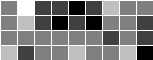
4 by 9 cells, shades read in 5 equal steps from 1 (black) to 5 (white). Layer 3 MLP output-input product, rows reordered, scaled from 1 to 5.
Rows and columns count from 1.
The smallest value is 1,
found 4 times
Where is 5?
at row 1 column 2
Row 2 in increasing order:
1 1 2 2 2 3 3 3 4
